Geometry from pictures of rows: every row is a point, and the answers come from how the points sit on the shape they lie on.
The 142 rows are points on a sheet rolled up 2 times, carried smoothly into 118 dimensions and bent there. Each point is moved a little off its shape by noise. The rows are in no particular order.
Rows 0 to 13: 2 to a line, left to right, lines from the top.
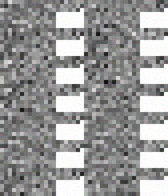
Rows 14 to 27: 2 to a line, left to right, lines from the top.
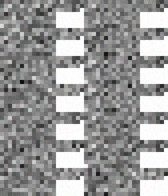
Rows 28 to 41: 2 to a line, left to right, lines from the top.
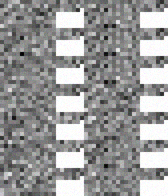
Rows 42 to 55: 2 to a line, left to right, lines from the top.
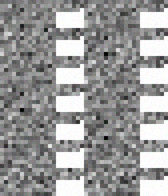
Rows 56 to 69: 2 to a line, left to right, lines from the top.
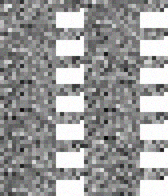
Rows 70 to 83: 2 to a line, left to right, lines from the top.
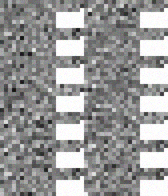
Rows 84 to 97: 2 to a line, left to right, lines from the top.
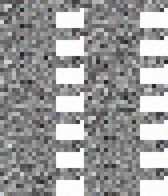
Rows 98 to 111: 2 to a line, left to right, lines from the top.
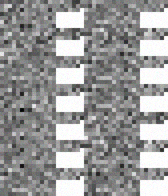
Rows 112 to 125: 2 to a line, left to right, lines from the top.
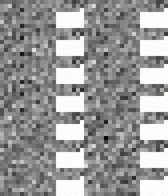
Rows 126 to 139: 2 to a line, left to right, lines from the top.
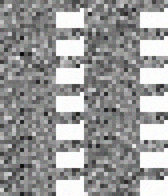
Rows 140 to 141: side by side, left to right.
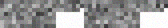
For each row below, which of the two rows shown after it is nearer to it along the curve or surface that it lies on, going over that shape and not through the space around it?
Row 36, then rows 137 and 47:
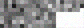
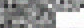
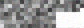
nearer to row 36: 137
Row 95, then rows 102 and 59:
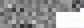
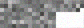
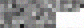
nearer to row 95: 59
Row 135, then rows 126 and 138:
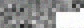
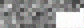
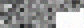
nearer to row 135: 126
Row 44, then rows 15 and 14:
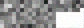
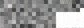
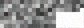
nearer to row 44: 14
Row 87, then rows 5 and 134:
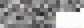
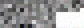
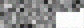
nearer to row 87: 134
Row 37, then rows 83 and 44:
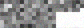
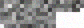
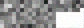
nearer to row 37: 44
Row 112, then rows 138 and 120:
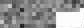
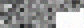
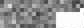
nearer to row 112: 120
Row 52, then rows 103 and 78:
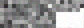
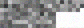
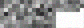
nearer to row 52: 103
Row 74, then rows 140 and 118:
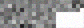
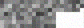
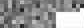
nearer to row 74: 140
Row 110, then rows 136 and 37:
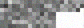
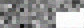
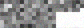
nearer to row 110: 136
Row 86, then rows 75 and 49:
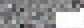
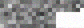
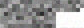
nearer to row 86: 75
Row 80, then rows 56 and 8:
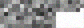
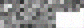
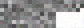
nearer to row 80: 56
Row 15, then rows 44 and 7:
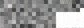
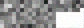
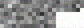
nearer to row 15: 7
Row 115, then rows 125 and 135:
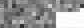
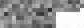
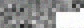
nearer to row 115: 135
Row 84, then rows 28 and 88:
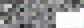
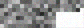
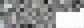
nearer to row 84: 88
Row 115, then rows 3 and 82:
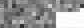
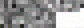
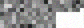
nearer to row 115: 3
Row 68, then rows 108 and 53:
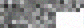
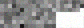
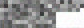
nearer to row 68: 53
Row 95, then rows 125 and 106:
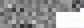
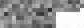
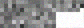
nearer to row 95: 106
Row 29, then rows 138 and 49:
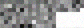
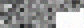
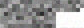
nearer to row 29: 138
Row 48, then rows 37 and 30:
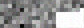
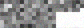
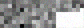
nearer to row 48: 30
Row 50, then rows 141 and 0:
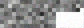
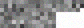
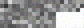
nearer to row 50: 0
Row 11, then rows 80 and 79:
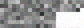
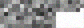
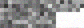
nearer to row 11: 79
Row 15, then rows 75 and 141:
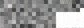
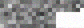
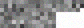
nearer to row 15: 75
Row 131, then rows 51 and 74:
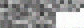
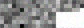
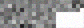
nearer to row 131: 51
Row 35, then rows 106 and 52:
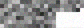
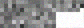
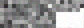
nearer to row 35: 52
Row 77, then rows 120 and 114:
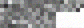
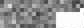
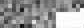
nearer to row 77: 114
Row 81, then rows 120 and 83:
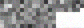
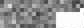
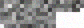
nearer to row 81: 83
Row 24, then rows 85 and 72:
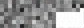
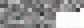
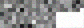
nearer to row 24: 72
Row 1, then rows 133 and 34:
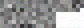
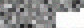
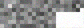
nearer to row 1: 34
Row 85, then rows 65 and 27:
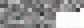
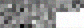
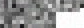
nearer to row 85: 27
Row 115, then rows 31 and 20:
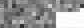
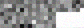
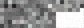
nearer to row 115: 20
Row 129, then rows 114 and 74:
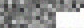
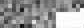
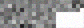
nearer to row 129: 114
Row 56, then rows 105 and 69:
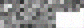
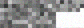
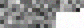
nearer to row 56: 69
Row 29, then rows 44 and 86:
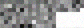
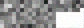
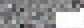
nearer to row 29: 44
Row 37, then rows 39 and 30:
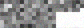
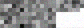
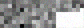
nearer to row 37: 39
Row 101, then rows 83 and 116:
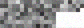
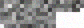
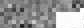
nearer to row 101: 83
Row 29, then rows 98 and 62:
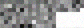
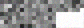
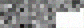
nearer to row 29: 62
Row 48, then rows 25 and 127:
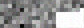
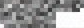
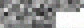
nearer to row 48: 25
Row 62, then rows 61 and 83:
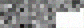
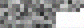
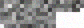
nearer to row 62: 83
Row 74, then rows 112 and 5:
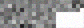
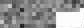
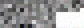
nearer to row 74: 112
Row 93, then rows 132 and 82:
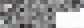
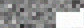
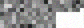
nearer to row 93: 82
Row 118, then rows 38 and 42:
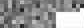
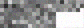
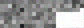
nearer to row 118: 38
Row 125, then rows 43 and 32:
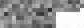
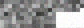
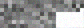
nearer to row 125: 43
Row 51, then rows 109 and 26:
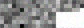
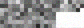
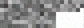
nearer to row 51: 26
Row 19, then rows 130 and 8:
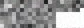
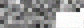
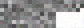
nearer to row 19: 130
